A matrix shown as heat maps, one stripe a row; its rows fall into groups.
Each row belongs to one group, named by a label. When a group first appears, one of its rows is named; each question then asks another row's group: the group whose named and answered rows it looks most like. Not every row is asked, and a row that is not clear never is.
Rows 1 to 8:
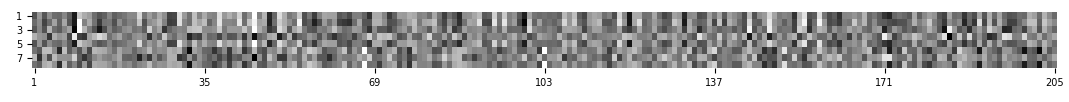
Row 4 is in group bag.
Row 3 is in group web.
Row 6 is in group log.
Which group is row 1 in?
web
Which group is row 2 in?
web
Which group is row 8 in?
log
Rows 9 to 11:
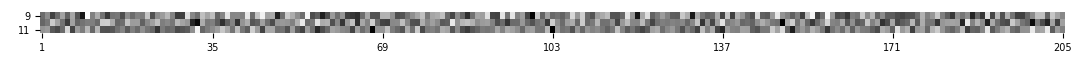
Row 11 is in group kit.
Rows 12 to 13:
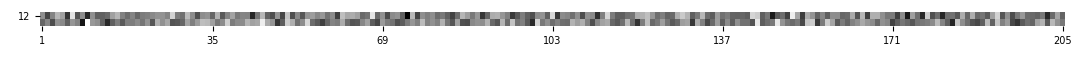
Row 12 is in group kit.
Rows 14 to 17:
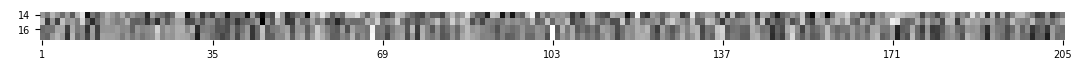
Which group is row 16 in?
log
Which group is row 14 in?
bag
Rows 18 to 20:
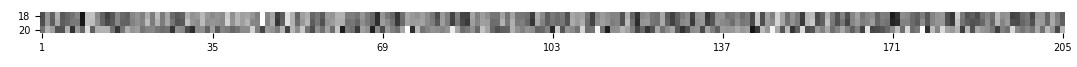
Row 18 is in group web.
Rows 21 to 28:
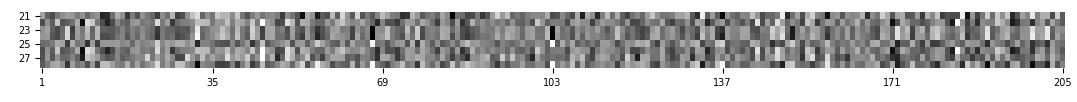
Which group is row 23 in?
kit
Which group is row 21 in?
kit
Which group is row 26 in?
web
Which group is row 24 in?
kit
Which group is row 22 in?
web
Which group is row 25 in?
log
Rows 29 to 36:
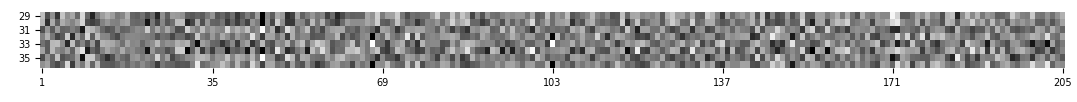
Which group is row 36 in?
kit
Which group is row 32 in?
kit
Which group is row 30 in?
bag
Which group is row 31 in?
web
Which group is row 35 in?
web
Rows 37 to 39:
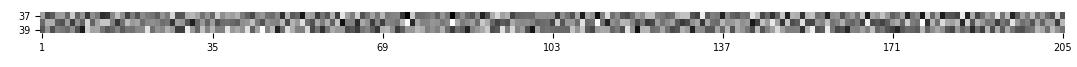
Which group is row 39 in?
web
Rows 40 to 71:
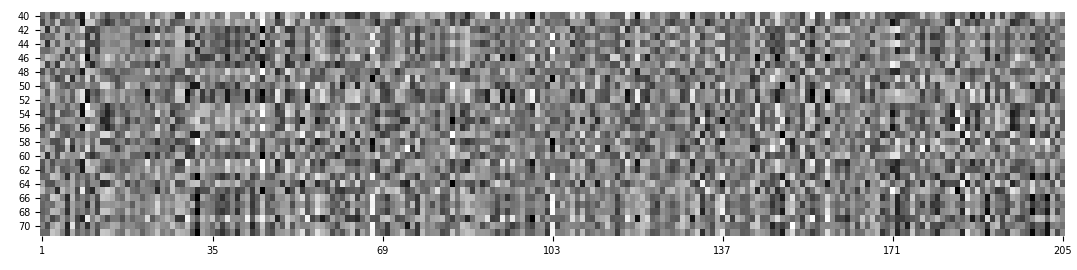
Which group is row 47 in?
bag
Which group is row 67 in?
log
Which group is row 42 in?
bag
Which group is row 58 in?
kit
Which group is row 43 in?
log
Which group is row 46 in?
bag
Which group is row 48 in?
web
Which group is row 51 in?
bag
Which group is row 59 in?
kit
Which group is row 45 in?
log
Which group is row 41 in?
web
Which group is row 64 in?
kit
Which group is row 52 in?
bag
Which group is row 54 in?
web
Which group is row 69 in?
web
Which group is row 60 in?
bag
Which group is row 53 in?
web
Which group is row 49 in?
kit
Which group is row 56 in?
web
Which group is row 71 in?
log
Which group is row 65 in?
bag
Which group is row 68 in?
log
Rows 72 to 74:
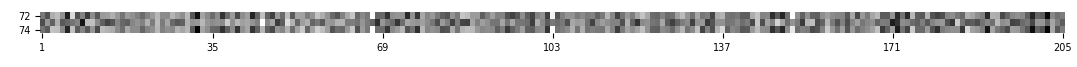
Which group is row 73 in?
web
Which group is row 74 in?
log
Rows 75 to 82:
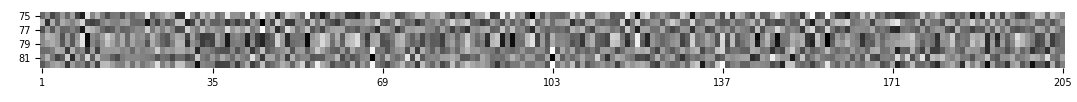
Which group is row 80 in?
log
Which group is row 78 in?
bag
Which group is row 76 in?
bag
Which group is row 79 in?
bag
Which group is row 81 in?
kit
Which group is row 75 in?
web
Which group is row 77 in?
web
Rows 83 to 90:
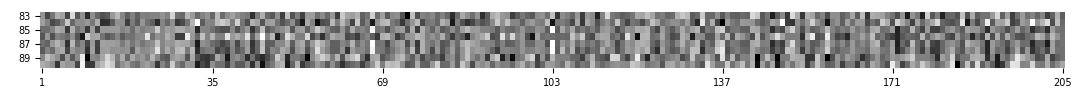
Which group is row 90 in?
bag
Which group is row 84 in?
kit
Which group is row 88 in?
log
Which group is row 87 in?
log
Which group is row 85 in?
log
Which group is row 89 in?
bag
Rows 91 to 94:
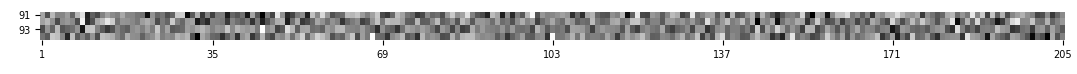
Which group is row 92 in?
bag
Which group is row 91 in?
bag
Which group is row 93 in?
web
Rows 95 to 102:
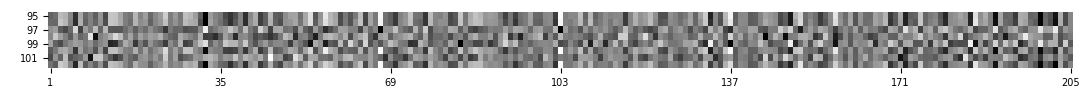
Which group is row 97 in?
kit
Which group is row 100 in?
log
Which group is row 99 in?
kit
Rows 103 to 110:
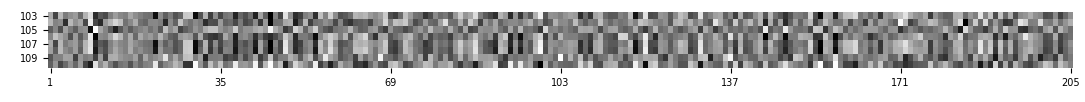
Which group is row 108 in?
bag
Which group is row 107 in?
bag
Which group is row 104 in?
bag
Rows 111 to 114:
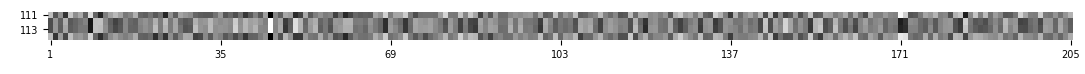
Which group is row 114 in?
bag
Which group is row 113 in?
web
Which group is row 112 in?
web
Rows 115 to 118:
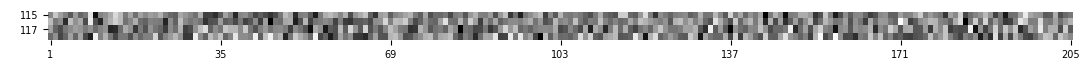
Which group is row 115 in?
bag
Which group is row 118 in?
web
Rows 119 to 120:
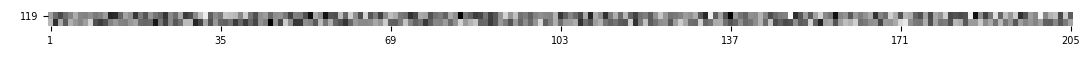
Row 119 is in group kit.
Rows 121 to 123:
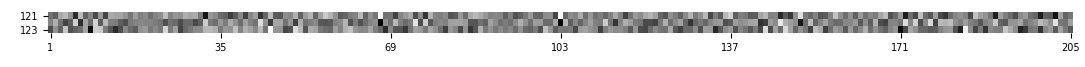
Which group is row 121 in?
log
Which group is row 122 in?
kit
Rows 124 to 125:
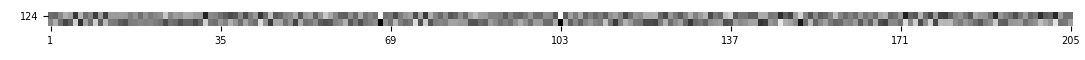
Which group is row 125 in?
kit
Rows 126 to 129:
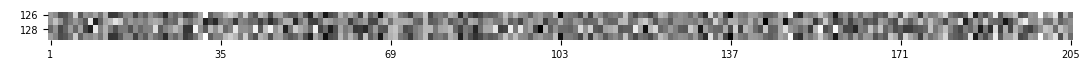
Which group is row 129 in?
kit
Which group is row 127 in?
bag
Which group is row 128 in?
web
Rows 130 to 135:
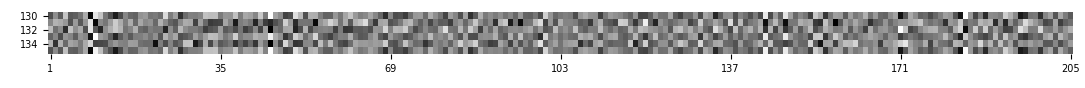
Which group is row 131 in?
bag
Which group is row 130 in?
web
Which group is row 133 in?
web
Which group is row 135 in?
web
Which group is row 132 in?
bag
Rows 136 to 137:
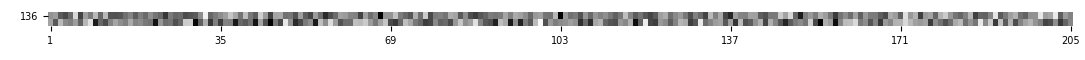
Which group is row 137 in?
bag
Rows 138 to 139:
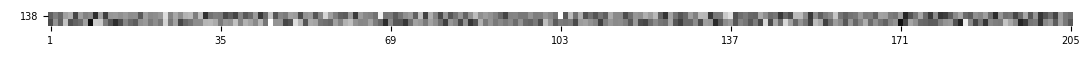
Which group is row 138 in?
log
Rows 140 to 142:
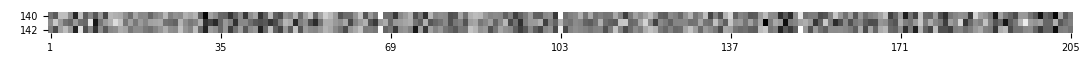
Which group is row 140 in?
log
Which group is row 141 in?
bag
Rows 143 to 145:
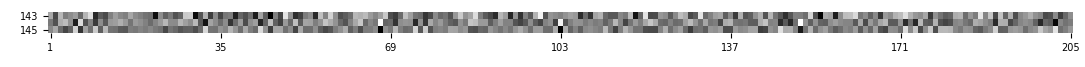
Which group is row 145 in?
kit
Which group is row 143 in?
bag
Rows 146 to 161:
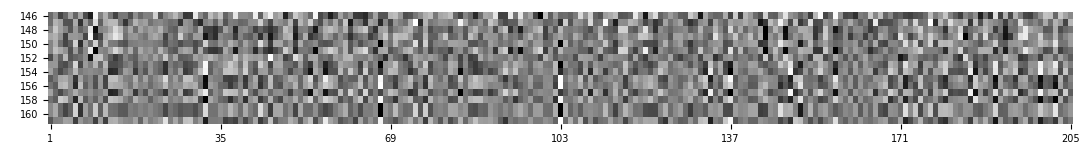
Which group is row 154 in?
kit
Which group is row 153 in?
kit
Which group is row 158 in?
log
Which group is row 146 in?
web
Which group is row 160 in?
kit
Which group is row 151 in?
bag
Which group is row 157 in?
kit
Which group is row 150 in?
kit
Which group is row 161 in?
log
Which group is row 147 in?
kit
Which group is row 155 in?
log
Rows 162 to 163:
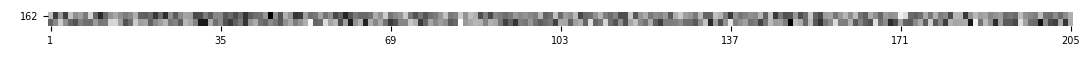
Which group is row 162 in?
bag
